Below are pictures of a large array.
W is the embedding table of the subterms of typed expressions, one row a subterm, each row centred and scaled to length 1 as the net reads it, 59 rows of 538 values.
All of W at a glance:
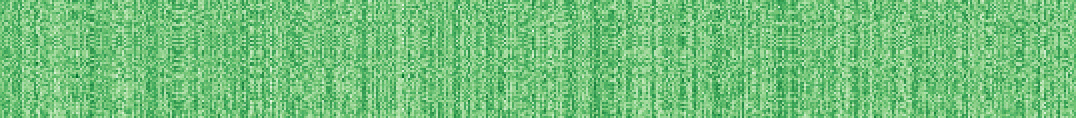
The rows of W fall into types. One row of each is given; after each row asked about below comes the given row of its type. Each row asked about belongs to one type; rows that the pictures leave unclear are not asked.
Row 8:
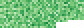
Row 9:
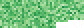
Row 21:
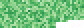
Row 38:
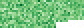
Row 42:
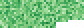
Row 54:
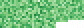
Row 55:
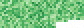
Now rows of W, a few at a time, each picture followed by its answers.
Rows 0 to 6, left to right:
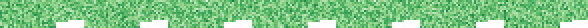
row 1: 55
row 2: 21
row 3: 55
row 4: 21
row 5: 8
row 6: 38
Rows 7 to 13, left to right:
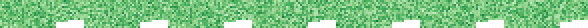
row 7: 9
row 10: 42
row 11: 54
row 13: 55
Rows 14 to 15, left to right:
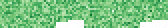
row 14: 42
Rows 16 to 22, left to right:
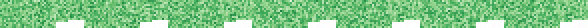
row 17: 9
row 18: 54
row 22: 54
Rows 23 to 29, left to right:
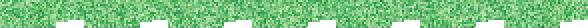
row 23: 55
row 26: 21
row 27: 54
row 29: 55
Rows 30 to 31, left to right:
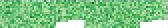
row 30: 42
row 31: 9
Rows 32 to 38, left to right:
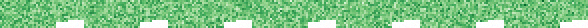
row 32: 54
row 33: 42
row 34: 38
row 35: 21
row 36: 55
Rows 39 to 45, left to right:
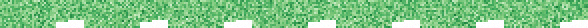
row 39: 54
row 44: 8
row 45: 21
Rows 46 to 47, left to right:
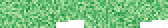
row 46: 8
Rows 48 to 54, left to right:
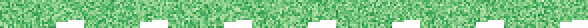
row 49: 54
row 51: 21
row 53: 21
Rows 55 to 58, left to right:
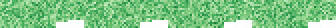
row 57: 42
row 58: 55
